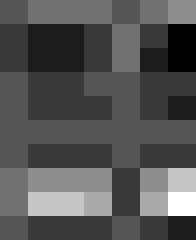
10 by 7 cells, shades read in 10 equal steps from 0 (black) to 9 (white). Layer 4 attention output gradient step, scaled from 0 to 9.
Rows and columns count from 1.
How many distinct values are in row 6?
1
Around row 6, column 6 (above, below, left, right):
2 2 3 3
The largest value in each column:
4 7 7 6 4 6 9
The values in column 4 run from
2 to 6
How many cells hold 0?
2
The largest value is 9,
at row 9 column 7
